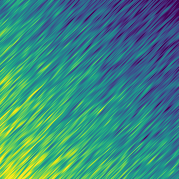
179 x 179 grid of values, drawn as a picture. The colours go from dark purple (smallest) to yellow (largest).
Slope: up to the bottom left. Grain: diagonal, up to the right. Odd rows or columns: none. Histogram: bell-shaped. Ninth with the highest average: bottom left. Ninth with the lowest average: top right.
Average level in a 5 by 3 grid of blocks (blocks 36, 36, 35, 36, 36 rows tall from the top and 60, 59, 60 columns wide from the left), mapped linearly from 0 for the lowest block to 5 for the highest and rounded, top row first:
210
321
431
432
543
